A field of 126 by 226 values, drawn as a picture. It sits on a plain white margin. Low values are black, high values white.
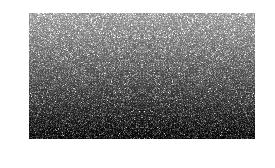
No regular stripes run through it. The texture is fine-grained noise. The values follow a bell shape. Values rise toward the top. No row or column stands out. The left and right halves mirror each other.
